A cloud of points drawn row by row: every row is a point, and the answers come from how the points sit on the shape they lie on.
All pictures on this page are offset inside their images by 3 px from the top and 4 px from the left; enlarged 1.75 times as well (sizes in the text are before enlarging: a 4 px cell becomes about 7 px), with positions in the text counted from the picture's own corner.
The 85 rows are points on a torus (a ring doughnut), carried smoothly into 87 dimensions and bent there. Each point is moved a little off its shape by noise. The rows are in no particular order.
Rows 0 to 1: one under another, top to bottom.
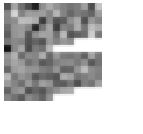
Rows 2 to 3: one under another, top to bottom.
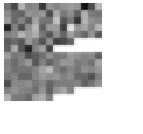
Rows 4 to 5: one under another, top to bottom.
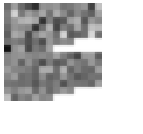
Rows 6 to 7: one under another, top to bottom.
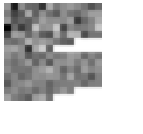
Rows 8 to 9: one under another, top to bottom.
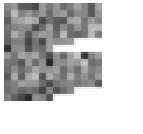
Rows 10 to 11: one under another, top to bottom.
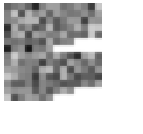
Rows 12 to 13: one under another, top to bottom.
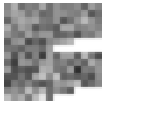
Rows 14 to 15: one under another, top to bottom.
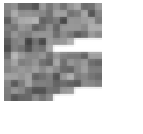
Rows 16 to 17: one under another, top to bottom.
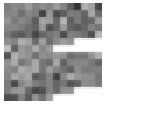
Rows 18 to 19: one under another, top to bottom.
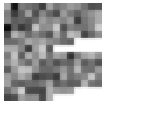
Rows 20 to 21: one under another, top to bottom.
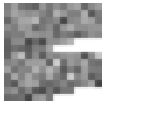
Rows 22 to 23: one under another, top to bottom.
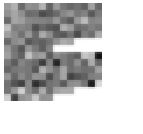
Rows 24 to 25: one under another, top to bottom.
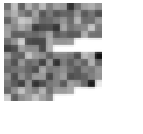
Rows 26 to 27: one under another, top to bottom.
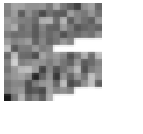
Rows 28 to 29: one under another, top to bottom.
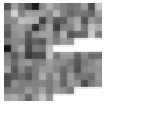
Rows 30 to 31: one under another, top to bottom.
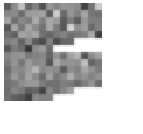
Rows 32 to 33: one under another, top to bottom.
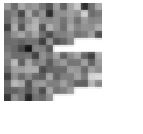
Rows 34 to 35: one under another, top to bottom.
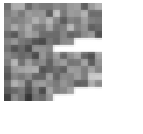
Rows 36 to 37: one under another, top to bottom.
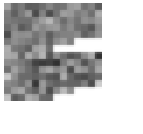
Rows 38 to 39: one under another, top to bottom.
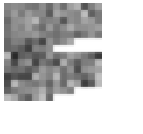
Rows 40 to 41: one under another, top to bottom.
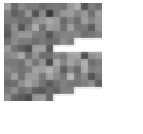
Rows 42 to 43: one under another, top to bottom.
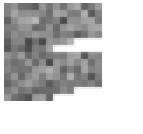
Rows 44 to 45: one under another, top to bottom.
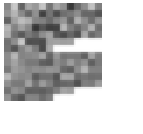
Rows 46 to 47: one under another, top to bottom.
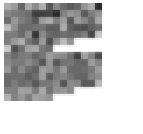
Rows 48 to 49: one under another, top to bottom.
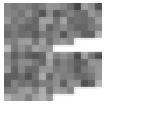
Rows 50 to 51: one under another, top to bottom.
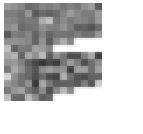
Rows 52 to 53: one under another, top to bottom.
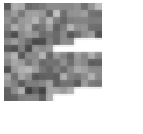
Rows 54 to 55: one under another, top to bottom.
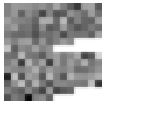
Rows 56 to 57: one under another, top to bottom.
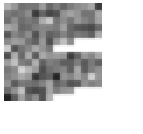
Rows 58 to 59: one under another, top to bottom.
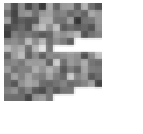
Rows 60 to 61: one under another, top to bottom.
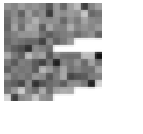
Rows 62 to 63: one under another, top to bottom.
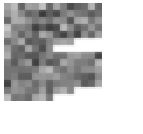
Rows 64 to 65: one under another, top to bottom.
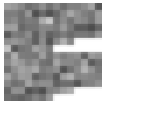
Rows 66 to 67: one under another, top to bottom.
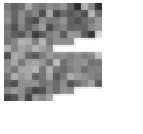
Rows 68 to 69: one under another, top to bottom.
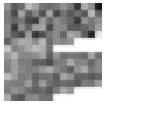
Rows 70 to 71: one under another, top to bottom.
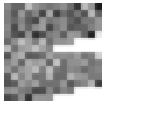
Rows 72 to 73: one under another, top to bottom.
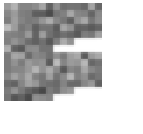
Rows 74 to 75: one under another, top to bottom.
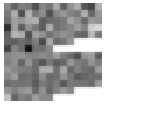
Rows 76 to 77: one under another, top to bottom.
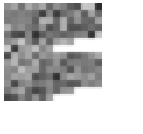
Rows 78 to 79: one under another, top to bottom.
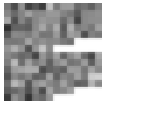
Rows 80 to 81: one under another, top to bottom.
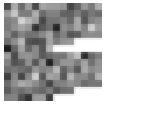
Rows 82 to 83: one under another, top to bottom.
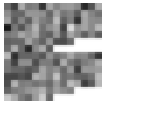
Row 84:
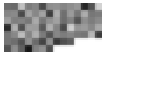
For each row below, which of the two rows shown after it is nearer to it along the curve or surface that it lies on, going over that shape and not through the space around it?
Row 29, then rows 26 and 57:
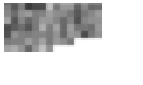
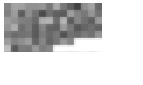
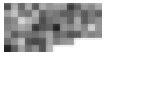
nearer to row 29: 26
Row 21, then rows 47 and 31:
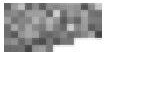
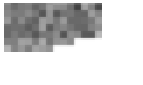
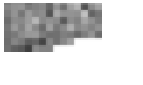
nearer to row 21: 31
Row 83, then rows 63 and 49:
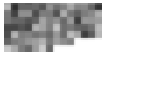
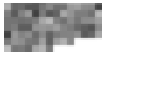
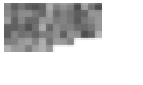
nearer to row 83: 63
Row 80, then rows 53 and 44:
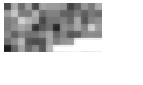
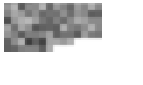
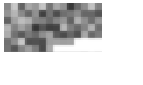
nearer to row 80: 44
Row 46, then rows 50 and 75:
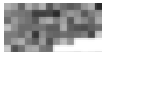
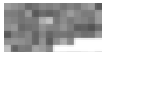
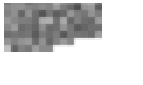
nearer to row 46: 50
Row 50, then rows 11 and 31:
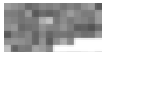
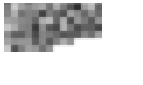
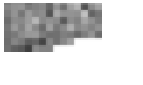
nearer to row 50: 11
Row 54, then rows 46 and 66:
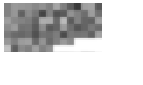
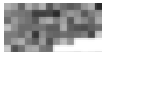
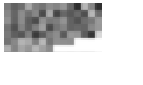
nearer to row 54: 66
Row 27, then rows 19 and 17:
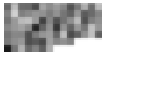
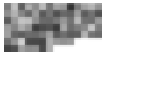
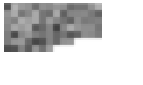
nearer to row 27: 19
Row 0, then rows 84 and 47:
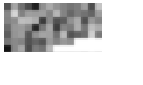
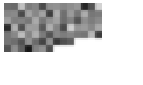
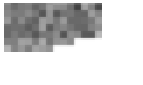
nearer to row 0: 84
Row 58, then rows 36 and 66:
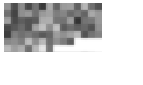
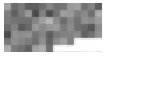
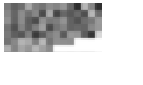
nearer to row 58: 66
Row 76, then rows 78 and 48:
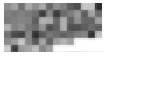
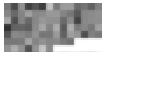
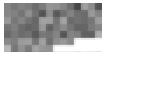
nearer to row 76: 48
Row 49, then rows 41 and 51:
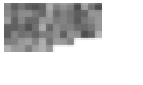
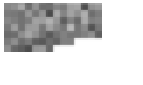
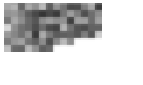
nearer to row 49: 41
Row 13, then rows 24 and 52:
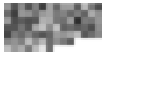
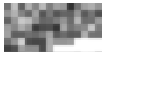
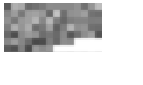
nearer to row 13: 52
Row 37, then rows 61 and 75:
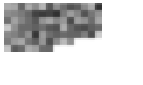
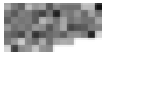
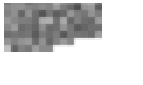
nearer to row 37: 61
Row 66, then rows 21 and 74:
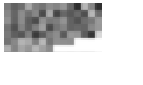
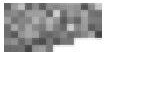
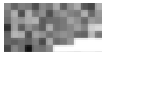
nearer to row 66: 21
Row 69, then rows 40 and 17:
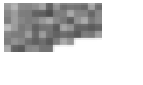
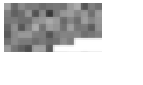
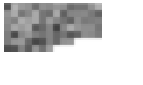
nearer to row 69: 17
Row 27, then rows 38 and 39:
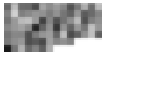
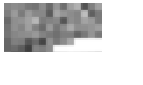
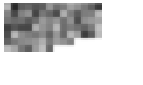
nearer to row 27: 38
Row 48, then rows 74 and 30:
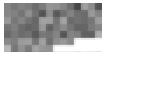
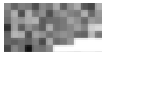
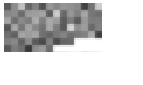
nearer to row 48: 30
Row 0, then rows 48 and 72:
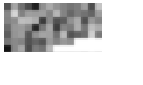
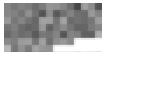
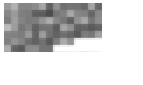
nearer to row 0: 72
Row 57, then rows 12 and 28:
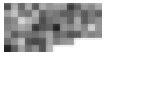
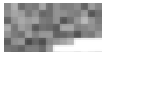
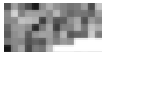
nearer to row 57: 28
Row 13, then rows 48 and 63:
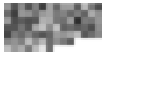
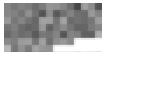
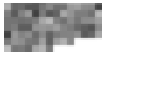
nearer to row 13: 48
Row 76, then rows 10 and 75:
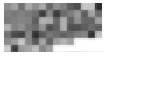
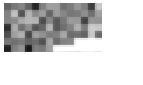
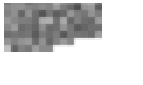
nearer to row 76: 75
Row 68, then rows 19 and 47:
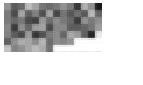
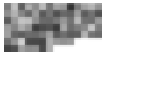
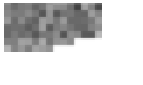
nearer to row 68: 47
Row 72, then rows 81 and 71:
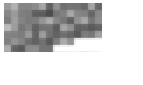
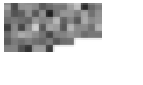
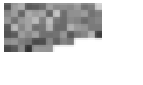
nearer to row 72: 71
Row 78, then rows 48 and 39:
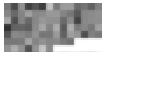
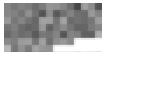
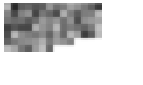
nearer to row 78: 48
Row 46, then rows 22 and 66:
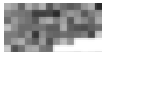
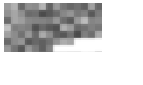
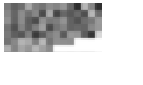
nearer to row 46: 22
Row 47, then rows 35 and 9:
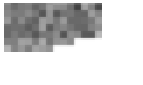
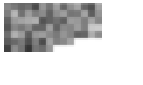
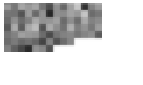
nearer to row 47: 9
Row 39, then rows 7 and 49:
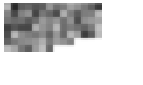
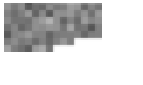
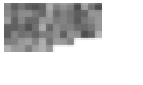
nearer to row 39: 7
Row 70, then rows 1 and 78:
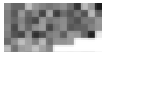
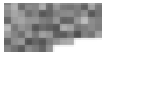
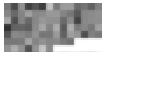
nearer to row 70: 78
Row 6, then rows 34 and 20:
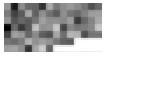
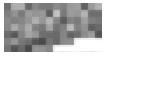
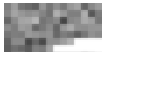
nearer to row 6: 34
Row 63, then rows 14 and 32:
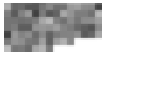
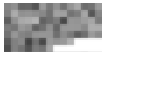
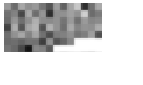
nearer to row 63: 32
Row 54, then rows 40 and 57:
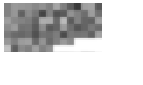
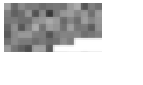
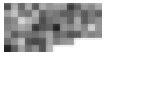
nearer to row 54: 40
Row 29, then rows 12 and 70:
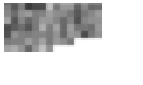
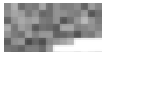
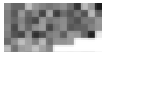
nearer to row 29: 70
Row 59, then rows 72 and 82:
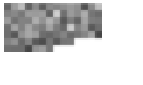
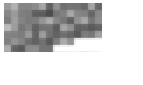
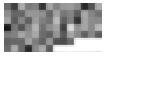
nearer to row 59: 82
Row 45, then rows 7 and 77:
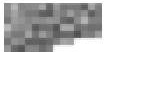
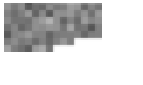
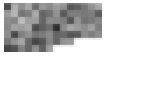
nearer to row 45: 77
